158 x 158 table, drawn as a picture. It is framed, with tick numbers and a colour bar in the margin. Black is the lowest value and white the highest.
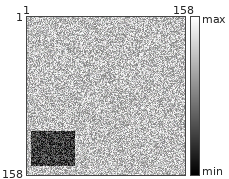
Mirror symmetry: none. Odd patch: lower, in the bottom left. Ninth with the lowest average: bottom left. Average level on the scale: 70%. Stripes: none.
